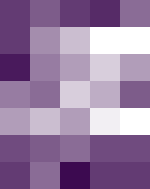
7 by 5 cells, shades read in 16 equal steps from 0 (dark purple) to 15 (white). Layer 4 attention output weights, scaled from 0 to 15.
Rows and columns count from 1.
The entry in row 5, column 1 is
9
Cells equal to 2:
1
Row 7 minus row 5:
-6 -5 -9 -11 -12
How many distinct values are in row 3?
4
